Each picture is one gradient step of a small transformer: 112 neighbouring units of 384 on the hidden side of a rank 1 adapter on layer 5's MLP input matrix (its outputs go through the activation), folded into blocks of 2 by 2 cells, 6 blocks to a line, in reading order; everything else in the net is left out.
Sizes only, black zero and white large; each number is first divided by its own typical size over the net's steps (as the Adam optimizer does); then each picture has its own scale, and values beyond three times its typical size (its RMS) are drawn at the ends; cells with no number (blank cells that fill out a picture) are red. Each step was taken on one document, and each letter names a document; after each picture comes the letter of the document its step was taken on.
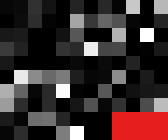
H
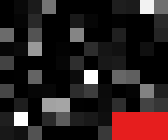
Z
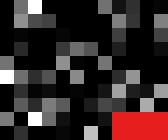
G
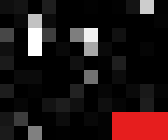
Z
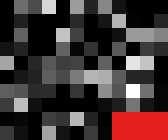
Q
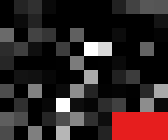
Z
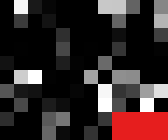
G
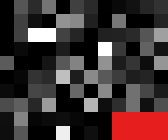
H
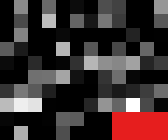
H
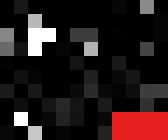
Z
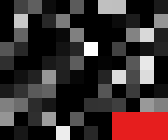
Q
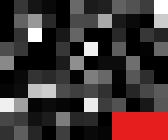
H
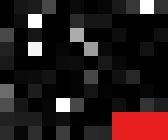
Z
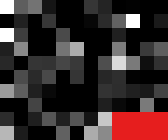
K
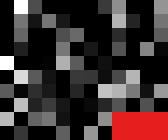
G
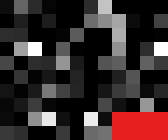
K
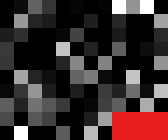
G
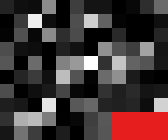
H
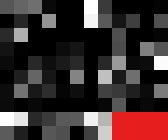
K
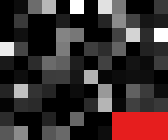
Q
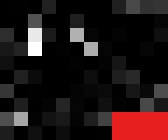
Z
